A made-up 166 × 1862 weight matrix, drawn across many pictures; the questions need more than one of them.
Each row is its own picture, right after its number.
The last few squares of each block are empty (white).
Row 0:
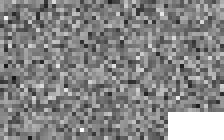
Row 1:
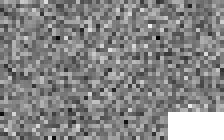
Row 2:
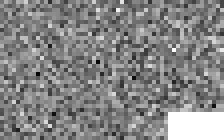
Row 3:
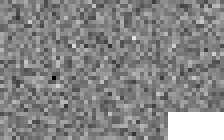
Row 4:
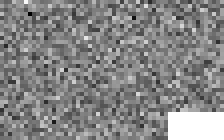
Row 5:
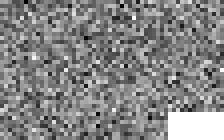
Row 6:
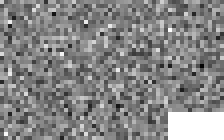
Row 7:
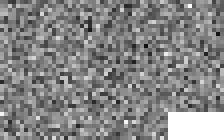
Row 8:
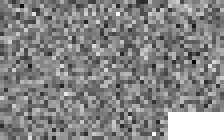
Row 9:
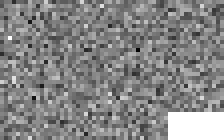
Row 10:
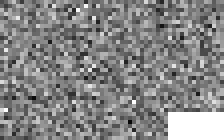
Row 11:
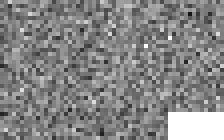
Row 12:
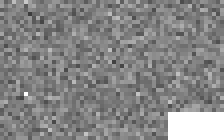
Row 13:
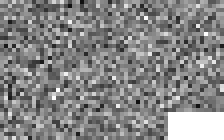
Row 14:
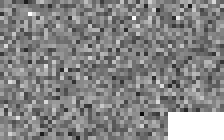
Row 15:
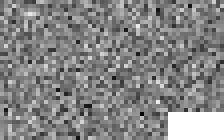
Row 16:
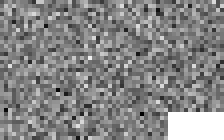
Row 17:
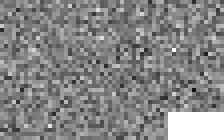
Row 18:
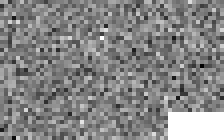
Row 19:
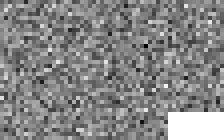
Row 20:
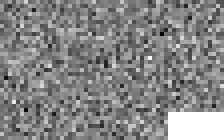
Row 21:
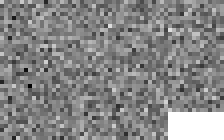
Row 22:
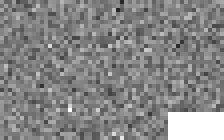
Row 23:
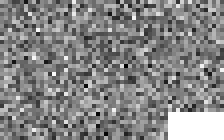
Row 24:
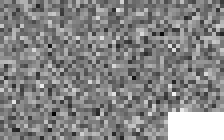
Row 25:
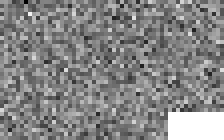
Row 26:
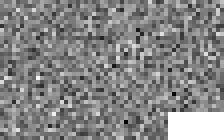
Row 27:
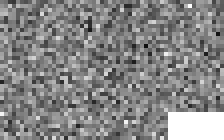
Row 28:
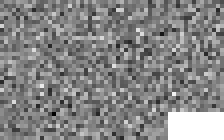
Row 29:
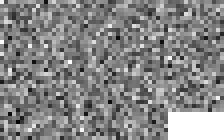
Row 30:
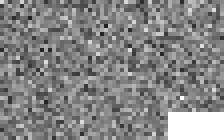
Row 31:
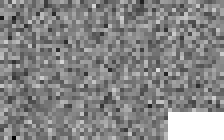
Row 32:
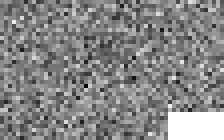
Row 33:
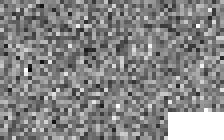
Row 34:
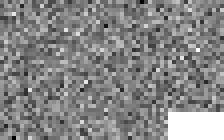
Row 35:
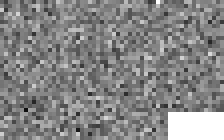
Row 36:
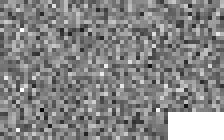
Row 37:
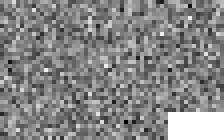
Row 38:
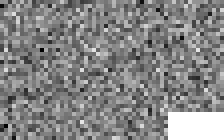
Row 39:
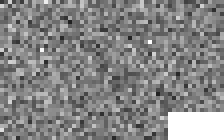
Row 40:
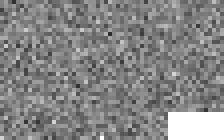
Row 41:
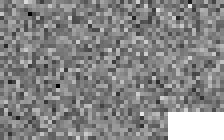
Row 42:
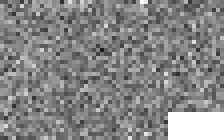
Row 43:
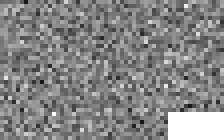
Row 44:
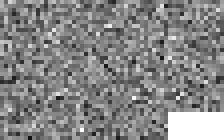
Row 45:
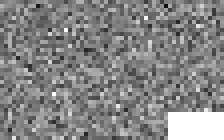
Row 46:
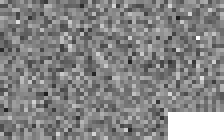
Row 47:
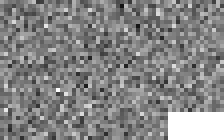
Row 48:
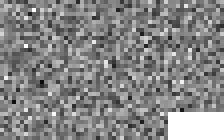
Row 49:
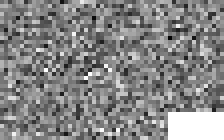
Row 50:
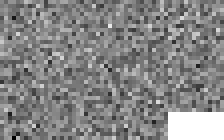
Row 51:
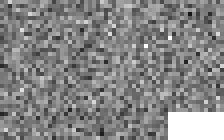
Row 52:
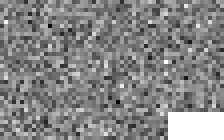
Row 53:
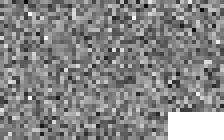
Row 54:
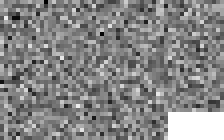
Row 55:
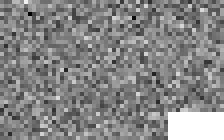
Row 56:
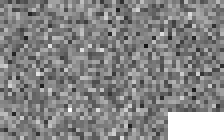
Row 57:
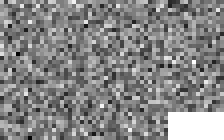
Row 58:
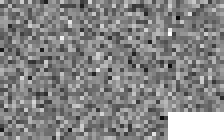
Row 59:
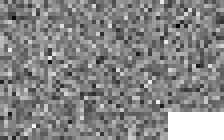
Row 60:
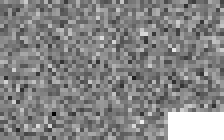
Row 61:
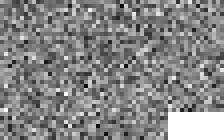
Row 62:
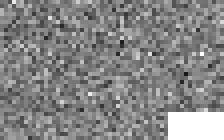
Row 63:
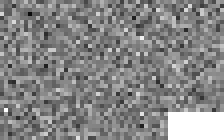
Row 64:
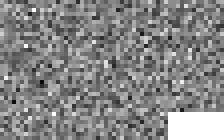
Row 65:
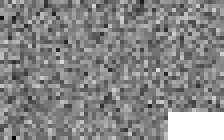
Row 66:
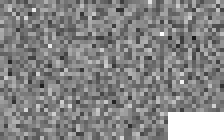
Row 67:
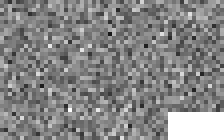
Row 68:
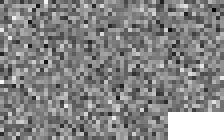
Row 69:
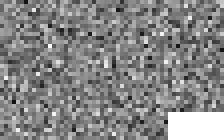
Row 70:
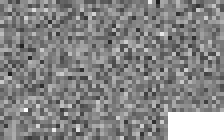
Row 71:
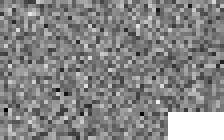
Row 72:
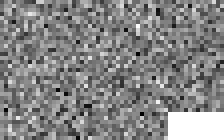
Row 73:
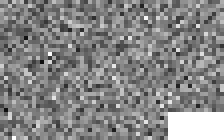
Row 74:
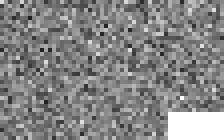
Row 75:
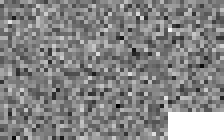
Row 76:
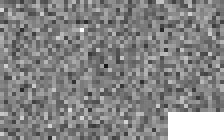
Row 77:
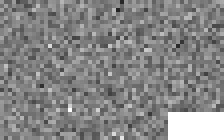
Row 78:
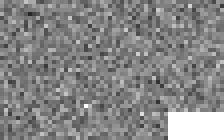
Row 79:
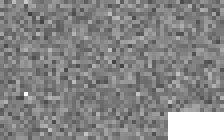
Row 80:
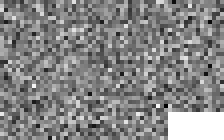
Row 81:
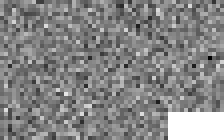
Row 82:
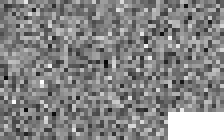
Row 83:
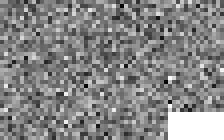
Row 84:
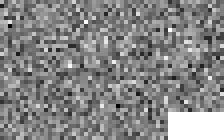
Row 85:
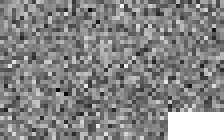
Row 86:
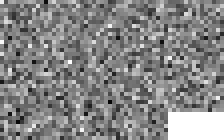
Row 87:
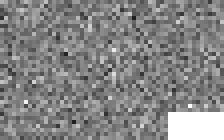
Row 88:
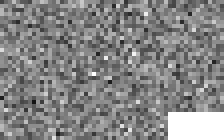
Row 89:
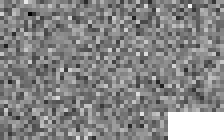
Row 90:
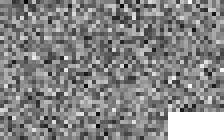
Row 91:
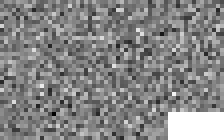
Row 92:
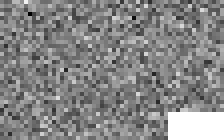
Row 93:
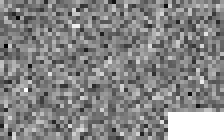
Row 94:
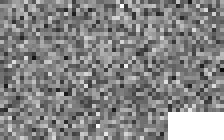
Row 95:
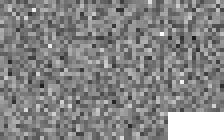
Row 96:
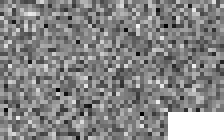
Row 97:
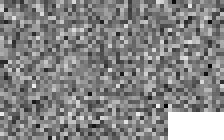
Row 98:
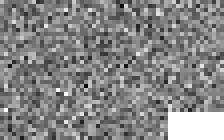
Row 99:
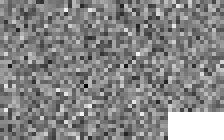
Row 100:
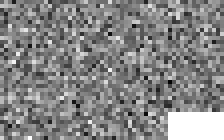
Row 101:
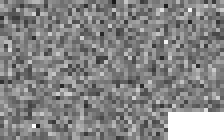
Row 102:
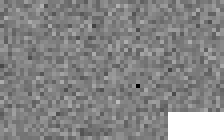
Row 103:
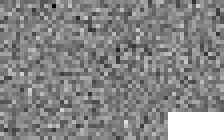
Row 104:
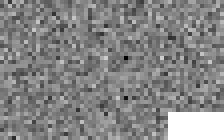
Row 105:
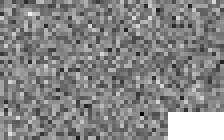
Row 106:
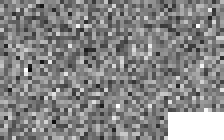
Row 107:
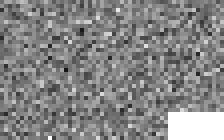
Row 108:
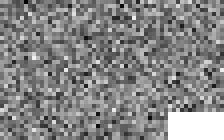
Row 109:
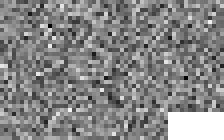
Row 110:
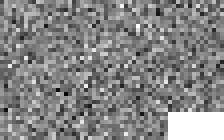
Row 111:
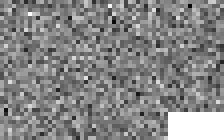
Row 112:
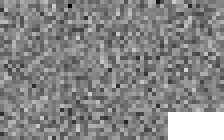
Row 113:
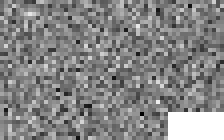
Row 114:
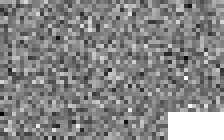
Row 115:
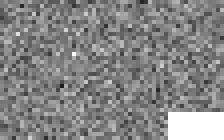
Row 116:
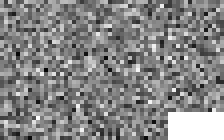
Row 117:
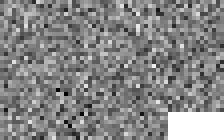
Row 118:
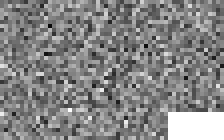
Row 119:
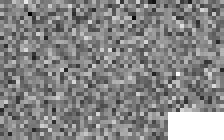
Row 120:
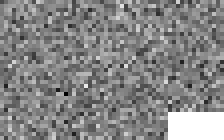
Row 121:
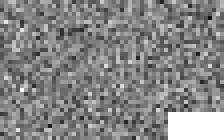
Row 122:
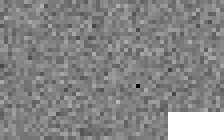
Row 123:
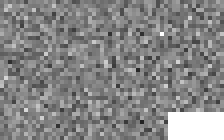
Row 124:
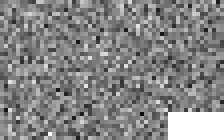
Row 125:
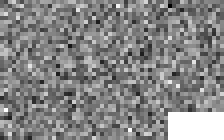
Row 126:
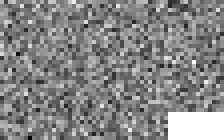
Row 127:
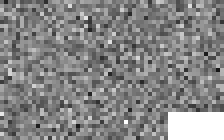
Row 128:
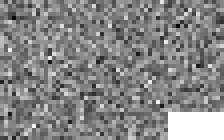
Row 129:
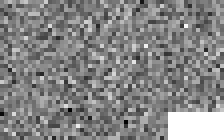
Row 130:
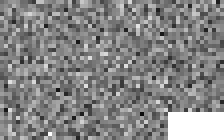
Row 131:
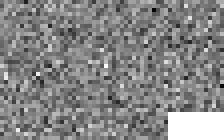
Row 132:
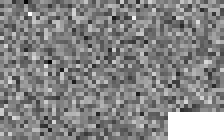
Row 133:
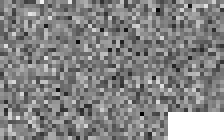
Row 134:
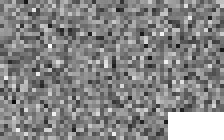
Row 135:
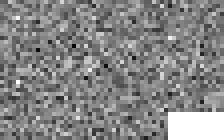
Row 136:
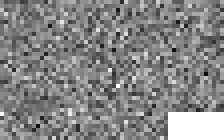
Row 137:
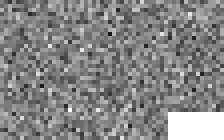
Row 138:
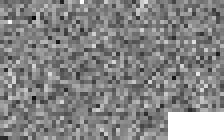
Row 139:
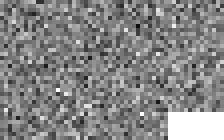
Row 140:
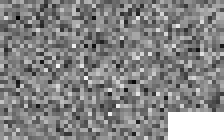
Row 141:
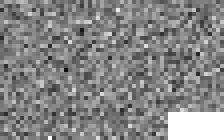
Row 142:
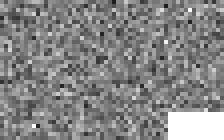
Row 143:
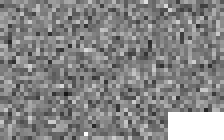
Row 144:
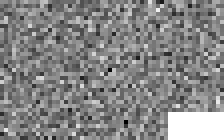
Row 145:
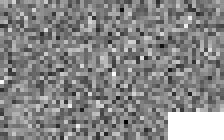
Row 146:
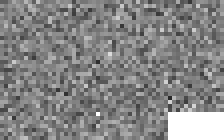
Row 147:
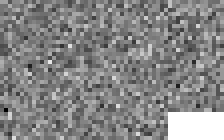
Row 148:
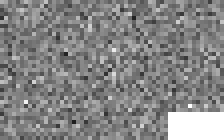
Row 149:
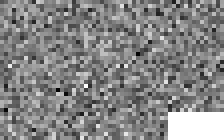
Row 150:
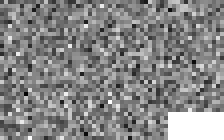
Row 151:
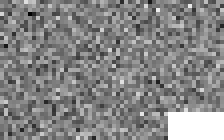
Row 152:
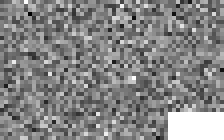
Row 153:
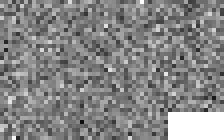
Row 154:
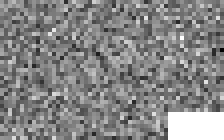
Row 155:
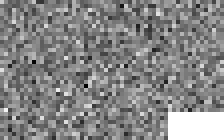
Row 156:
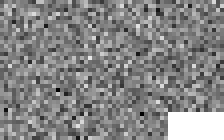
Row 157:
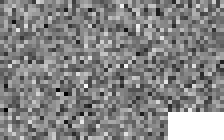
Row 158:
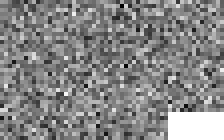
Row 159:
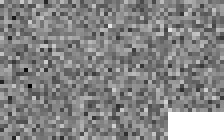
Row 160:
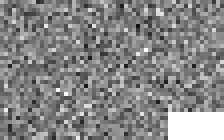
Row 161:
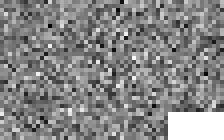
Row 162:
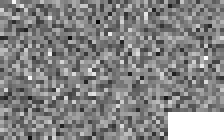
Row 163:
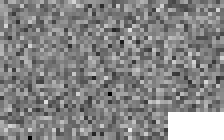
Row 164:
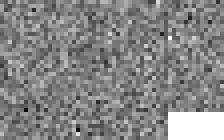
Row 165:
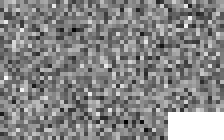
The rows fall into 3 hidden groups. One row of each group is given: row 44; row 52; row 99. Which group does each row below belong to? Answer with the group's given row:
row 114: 52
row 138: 44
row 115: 44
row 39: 44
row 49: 44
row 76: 52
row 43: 52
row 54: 44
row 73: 44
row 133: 99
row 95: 52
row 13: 44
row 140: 44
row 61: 99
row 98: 99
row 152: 99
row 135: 44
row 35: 52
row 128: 44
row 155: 99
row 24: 52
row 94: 99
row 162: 44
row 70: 52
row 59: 44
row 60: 52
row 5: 99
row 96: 99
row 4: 99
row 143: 44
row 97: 52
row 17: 52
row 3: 44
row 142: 44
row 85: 99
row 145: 52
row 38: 44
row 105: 99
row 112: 52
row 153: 44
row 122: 52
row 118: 52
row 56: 52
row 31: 44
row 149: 99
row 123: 52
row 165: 52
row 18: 44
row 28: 52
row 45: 44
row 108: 99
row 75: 44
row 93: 44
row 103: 52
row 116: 44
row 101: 44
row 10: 44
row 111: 99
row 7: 52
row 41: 99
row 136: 52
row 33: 44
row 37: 52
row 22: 52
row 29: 44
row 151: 99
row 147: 44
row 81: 99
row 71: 99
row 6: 44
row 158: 99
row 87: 52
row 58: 44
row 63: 99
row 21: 44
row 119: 99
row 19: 52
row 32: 99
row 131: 52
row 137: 52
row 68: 44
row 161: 52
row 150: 44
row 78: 99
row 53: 99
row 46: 44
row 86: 44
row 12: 99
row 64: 52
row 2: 52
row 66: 52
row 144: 52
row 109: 52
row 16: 99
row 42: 44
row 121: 52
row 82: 52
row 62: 44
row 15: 99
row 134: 52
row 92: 99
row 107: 52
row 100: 44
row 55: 99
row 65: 44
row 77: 52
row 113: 99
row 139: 99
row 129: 52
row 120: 99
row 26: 52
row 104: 44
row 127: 52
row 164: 52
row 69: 52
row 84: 44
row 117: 99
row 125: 44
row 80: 52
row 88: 44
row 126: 44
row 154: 44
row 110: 99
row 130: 99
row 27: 52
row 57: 44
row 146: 99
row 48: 52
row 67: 52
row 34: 44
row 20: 52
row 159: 44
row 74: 44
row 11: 52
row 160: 99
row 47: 99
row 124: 99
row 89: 99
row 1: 52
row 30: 44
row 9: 44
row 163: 44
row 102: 52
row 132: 99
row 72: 99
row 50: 44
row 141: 52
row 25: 99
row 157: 99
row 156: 99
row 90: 99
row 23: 99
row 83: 99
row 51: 52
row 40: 44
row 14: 99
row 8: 44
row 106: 44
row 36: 52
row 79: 99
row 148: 52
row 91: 52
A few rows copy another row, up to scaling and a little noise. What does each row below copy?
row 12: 79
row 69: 134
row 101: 142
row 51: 11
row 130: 124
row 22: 77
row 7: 27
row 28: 91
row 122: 102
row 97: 80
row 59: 128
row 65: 31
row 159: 21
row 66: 95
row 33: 106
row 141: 107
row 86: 29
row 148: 87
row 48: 64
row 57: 126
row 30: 74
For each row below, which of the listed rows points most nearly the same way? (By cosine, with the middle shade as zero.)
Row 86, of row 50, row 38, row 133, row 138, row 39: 50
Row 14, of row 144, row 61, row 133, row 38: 133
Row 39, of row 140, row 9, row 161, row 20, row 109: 9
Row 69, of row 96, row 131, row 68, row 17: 131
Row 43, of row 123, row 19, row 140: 19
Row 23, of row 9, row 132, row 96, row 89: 132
